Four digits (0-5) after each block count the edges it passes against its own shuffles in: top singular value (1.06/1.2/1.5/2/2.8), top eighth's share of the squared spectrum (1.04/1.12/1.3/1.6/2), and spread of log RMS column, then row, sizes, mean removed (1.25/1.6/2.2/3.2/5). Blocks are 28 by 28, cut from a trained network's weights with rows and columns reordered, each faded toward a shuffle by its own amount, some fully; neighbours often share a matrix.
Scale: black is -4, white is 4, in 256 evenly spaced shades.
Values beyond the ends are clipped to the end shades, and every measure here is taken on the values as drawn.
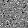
0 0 0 0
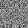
3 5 2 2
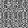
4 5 3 0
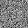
0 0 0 0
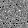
1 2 0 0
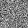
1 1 0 0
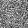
1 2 0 1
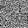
2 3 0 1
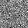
0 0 1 0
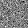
0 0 0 0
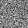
0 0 0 0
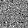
1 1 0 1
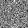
0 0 0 0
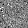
0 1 0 0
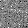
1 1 0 0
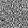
3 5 2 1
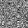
3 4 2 0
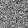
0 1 0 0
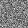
0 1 0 0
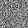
1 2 0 0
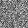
0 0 0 1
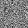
2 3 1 0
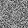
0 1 0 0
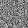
1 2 0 0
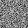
1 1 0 0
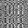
4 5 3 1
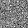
1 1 0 0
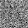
2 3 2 0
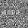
3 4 2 1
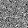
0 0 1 0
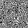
1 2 0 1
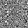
3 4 1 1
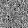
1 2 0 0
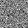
1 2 0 0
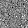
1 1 0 0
